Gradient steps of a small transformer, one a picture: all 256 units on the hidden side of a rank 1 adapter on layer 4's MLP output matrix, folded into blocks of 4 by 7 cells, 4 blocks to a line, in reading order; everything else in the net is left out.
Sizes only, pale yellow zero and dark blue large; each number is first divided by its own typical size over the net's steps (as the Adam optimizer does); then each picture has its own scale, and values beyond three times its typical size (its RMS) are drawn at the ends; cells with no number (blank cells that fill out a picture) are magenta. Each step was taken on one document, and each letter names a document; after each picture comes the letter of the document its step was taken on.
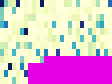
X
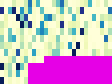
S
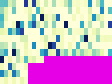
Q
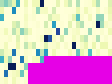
X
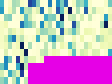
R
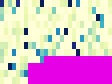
X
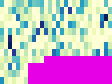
S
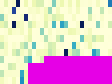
Q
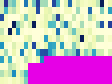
Q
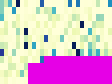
X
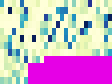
S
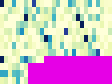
Q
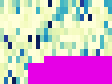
R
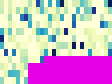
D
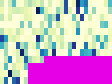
R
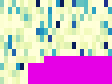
D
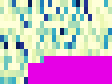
R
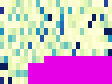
S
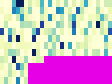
S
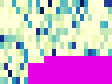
R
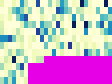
S
